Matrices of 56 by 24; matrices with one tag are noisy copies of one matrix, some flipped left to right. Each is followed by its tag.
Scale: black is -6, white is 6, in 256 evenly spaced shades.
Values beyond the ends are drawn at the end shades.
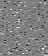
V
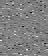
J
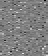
V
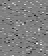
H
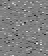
H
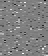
V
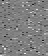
V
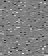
V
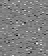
H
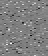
H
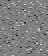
H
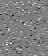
H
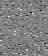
J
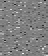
V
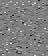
H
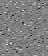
H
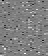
V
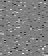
V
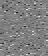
J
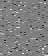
V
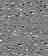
J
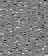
V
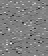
H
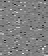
V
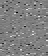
J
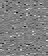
J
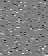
V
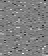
V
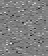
H
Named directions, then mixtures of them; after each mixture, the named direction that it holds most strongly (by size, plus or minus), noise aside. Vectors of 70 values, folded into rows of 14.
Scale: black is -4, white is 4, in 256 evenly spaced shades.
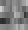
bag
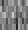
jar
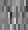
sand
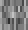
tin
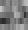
bag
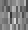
sand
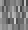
tin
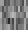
tin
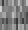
jar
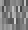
tin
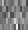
jar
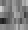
bag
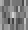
tin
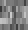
bag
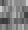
bag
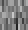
jar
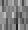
jar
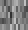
sand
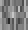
tin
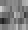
bag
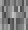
tin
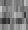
bag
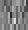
sand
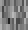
tin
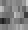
bag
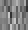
sand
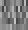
tin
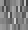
sand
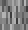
sand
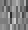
sand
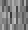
sand
